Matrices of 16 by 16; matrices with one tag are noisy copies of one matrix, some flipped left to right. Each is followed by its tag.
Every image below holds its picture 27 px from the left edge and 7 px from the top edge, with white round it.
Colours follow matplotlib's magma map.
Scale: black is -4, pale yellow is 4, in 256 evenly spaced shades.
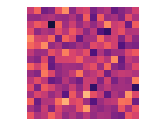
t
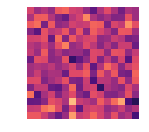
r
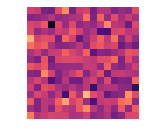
t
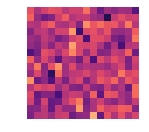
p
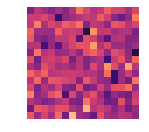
p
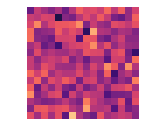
p
